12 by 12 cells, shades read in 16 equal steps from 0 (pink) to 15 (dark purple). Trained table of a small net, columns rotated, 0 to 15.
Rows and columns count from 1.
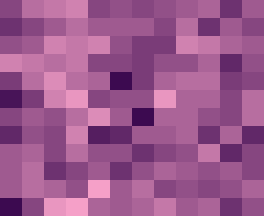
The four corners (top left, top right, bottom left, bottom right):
9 7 15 8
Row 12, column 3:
1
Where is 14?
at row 6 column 1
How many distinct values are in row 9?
8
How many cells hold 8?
21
